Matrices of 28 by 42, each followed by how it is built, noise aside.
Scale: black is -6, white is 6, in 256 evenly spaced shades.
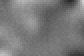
smooth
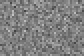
noise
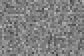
noise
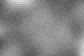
smooth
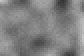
smooth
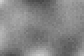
smooth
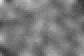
smooth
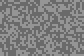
noise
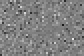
noise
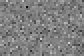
noise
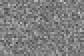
noise
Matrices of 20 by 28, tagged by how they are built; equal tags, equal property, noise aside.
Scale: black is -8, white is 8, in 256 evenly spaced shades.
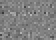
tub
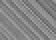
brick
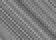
brick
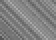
brick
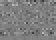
tub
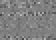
tub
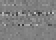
tub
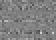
tub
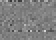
tub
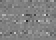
tub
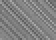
brick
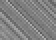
brick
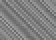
brick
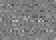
tub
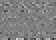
tub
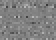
tub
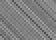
brick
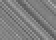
brick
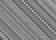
brick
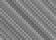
brick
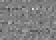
tub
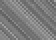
brick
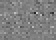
tub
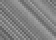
brick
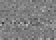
tub
